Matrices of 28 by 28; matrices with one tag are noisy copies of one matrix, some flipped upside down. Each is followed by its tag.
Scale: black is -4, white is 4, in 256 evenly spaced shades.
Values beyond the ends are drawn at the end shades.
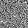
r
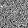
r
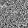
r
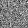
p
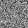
r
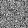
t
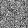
t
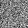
p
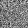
p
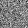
p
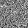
r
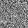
r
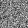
p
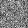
t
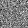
p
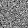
p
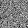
p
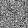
t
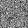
t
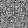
t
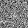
r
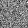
p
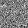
r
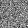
p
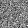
p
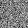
p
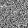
r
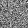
p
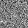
r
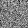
p
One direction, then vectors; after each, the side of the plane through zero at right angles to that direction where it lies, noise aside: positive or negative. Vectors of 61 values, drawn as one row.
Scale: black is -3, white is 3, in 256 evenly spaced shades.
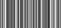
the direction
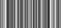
positive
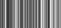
positive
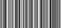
negative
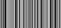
negative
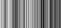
negative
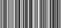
negative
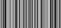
negative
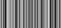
negative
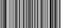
negative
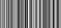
positive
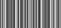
positive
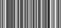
positive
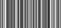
positive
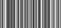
positive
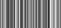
positive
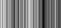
positive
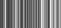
positive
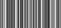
positive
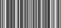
positive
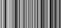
negative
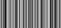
negative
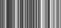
positive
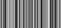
negative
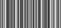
positive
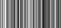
positive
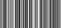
negative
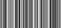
negative
